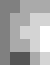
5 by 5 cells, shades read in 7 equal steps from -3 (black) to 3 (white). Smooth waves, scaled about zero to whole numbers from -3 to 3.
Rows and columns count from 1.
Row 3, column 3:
2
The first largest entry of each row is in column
3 4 5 5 5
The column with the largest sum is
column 5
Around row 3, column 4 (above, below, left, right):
2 2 2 3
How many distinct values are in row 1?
2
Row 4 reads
0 1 1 2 3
